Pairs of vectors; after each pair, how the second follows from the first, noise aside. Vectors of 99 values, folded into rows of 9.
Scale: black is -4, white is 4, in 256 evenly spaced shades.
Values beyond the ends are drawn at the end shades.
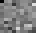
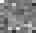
sign-scrambled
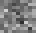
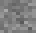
shrunk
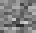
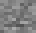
shrunk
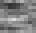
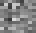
sign-scrambled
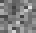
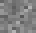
shrunk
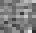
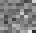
sign-scrambled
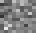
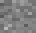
shrunk
